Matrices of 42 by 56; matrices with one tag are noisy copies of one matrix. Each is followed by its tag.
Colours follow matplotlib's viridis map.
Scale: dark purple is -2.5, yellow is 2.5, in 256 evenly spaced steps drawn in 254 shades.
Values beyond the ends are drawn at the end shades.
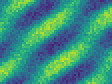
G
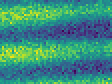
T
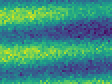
T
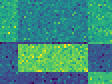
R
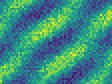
G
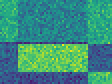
R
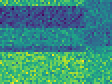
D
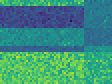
D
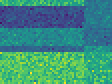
D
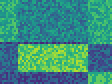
R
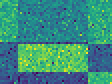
R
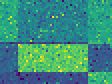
R
